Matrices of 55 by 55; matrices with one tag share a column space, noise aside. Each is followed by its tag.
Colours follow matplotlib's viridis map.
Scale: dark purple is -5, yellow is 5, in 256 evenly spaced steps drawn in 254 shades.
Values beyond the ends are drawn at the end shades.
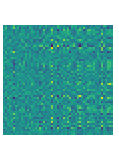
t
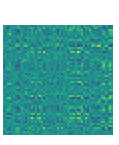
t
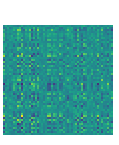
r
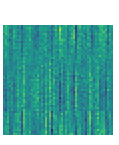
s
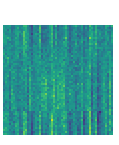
s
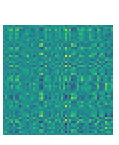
r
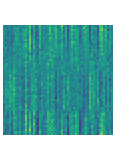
s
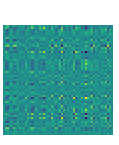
t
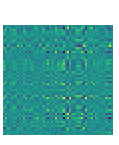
t
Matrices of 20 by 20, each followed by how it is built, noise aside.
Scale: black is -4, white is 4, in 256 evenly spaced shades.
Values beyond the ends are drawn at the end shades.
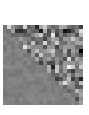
upper triangular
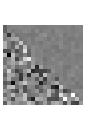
lower triangular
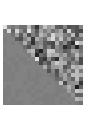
upper triangular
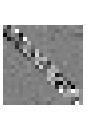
banded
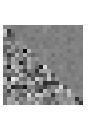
lower triangular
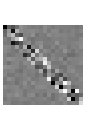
banded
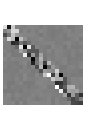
banded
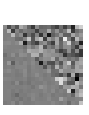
upper triangular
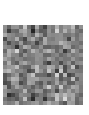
low rank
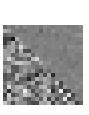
lower triangular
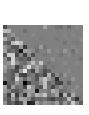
lower triangular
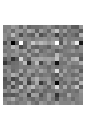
low rank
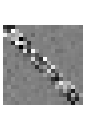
banded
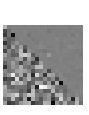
lower triangular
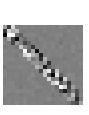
banded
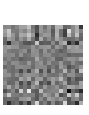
low rank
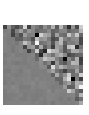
upper triangular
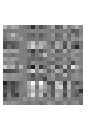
low rank
